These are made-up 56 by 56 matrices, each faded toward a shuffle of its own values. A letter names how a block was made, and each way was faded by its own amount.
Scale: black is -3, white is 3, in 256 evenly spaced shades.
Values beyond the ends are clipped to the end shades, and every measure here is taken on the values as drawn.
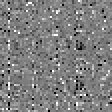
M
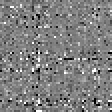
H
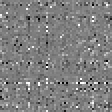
H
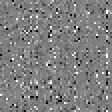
M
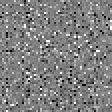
M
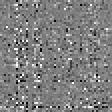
H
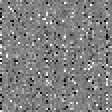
M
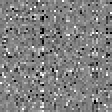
M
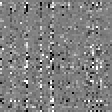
H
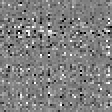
H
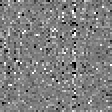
M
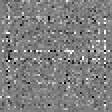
H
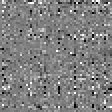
H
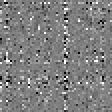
H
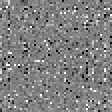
M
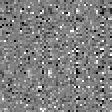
M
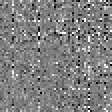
H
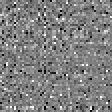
M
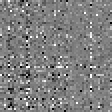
H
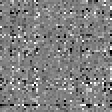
H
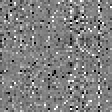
M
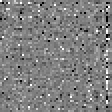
M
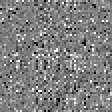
M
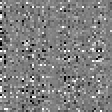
H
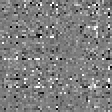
H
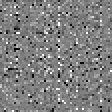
M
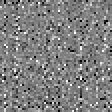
M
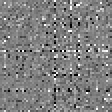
H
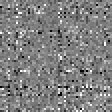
H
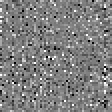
M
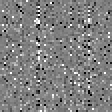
M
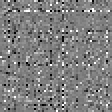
H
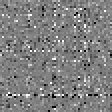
H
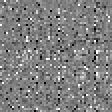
M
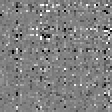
H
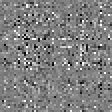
H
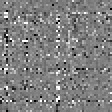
H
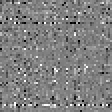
H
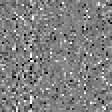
M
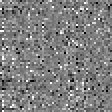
M
